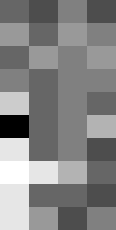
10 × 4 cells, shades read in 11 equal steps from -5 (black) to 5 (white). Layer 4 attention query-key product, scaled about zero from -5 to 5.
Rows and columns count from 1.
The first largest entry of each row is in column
3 1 2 1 1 4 1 1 1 1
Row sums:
-5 1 1 -1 1 -4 1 10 0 3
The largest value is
5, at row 8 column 1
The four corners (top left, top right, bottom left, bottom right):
-1 -2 4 0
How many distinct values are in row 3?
3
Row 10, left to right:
4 1 -2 0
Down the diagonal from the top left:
-1 -1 0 0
